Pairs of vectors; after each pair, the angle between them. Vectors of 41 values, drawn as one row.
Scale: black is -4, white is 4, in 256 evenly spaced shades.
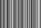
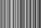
orthogonal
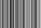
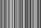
nearly opposite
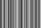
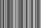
partly aligned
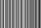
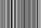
partly opposed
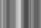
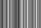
partly opposed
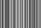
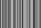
partly aligned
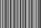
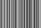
partly opposed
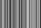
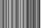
nearly opposite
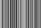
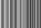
partly aligned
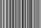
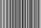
nearly parallel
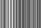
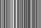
orthogonal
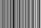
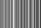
nearly opposite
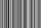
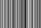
partly aligned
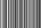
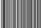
orthogonal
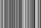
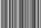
partly aligned
